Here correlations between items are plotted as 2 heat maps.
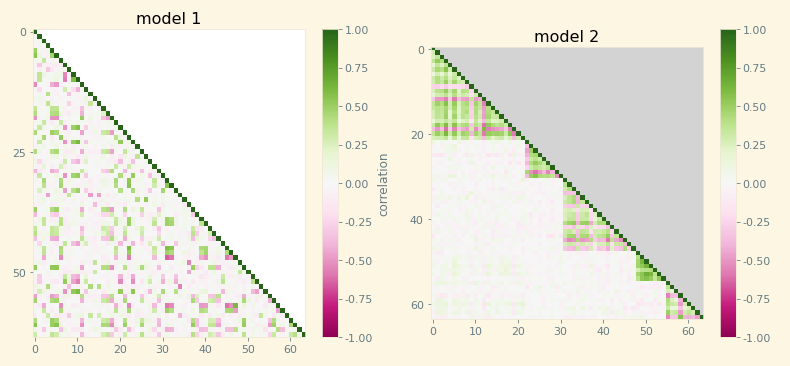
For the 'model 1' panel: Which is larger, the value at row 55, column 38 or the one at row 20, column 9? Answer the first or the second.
the second
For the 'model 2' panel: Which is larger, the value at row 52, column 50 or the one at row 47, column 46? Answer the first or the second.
the first
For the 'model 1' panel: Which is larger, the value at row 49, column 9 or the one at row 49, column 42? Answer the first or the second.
the second
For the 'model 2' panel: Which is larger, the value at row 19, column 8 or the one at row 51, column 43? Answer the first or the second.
the second
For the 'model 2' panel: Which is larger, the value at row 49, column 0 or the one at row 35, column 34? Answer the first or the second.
the first
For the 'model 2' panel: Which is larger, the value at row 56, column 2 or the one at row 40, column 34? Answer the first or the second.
the first
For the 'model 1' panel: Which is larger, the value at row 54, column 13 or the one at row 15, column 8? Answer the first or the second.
the first
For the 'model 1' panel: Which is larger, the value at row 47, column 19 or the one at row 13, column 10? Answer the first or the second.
the second
